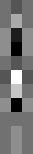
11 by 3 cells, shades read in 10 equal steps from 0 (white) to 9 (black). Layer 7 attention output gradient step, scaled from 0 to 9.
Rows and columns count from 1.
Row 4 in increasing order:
4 4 9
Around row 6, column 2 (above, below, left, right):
6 2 6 6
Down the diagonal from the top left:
5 3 4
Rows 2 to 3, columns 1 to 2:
5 3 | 4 8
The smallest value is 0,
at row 6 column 2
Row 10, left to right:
5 4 5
